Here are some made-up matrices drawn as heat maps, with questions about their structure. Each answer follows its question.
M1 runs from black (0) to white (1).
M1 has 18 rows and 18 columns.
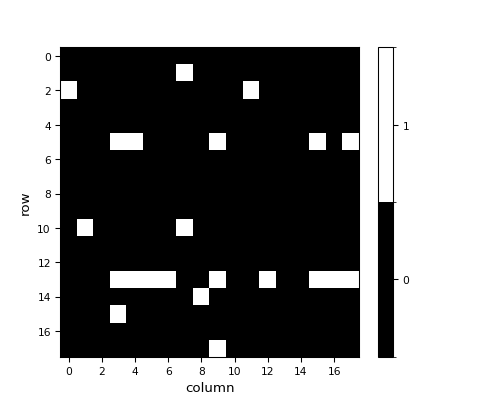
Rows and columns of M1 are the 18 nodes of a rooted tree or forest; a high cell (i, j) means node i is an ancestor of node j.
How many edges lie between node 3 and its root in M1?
3
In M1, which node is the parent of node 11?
2
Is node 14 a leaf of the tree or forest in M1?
no
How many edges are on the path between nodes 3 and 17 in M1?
3
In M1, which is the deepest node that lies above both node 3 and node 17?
5
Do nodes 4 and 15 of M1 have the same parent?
yes
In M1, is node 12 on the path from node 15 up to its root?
no
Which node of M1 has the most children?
13
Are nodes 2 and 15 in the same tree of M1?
no
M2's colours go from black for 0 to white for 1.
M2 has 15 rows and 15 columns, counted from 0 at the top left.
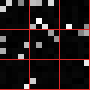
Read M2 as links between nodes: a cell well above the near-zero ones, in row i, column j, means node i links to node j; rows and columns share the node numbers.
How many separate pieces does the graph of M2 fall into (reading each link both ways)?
3
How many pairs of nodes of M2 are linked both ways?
6
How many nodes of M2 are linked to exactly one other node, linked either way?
4
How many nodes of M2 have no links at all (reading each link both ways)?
2
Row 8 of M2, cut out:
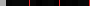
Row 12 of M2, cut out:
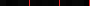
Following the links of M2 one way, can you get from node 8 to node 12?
no
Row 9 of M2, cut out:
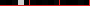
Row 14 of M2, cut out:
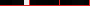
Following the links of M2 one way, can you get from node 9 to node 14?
yes
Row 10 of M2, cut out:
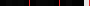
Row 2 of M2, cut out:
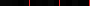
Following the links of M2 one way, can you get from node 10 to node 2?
no
